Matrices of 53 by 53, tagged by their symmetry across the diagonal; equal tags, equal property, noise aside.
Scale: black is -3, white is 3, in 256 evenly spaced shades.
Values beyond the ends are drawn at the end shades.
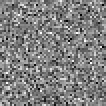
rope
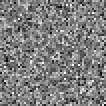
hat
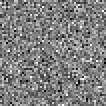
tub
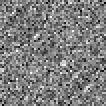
hat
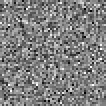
tub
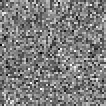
rope
